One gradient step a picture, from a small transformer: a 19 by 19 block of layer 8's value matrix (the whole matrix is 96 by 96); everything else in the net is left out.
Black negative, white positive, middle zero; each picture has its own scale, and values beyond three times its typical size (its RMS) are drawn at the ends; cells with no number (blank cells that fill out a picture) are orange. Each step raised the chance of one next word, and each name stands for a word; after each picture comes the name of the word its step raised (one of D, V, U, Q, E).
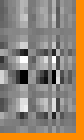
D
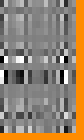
D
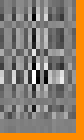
D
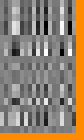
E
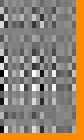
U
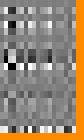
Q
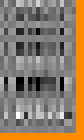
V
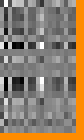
V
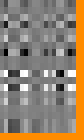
U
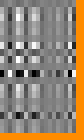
D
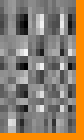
E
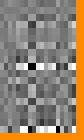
Q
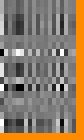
E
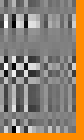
Q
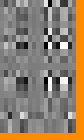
V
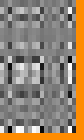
Q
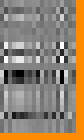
D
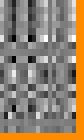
D
